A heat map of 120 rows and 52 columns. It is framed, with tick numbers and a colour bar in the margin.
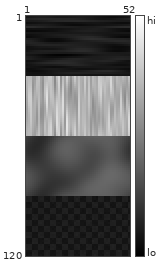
The table splits into 4 rows of 1 panel. Panel 1,1: very low, streaked across, faint in contrast. Panel 2,1: high, streaked downward. Panel 3,1: low, smooth. Panel 4,1: very low, checkered, faint in contrast.
